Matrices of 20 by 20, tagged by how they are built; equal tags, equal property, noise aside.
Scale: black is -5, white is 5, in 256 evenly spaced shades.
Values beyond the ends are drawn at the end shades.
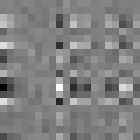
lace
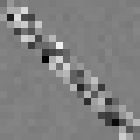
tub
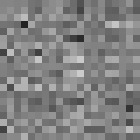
lace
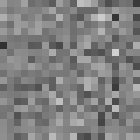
lace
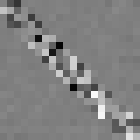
tub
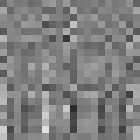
lace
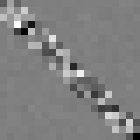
tub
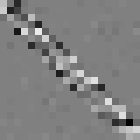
tub
